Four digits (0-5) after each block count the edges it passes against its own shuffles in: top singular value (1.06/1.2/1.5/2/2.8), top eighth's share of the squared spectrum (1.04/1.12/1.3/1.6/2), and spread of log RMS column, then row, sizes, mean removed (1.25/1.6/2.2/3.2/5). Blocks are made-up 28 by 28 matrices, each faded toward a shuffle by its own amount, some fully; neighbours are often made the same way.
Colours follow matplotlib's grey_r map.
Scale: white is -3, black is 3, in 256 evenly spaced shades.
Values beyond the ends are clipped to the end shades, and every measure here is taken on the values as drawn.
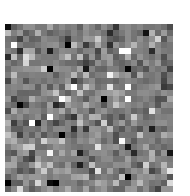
0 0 0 0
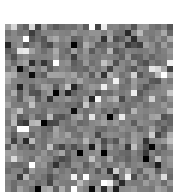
1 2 0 0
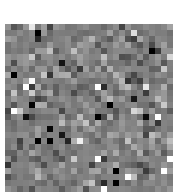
1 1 0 0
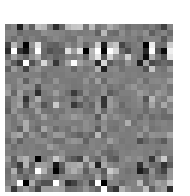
3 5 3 3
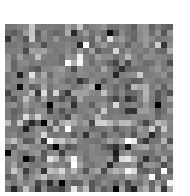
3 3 0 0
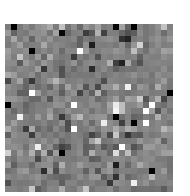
1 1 0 0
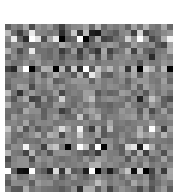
3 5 2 3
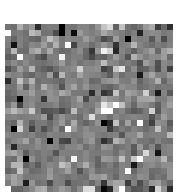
2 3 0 1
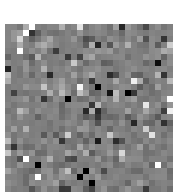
0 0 0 0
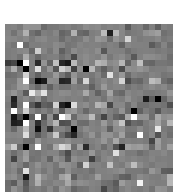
3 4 2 2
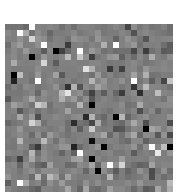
0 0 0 0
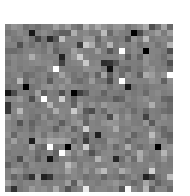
0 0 0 0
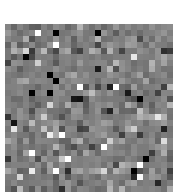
0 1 0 0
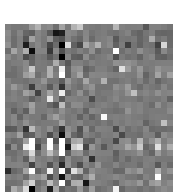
4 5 2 1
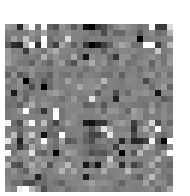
3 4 1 2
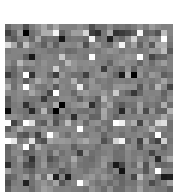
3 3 1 2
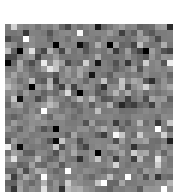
1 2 0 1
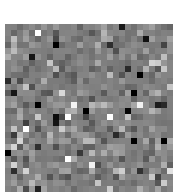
0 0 0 0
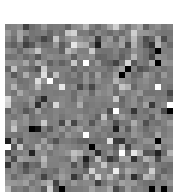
1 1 0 0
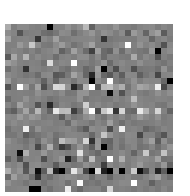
3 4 1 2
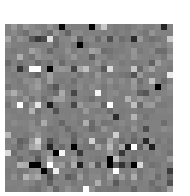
3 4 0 1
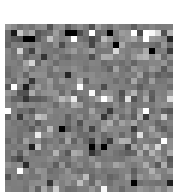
1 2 0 1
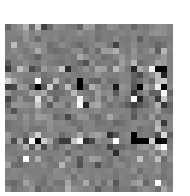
2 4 2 3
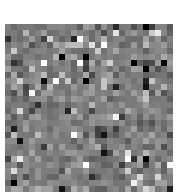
0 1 0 0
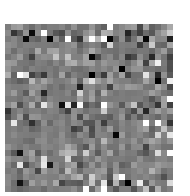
2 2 1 1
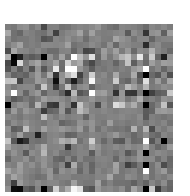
2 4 2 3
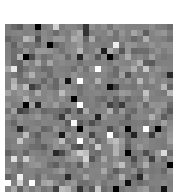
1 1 0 0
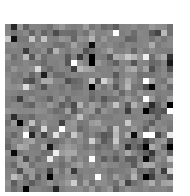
2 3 2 1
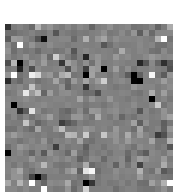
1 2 1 0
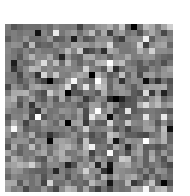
1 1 1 0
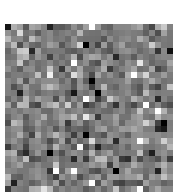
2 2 1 0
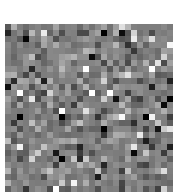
0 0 0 0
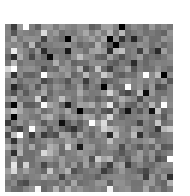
2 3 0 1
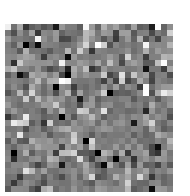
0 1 0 1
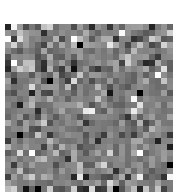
1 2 0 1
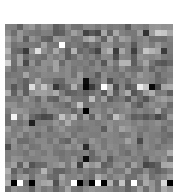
2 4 0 2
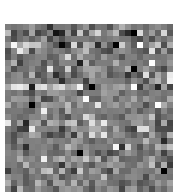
2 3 0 1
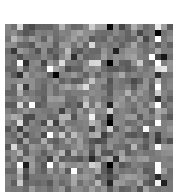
3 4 2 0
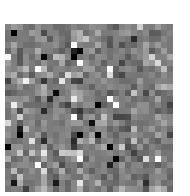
2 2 1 0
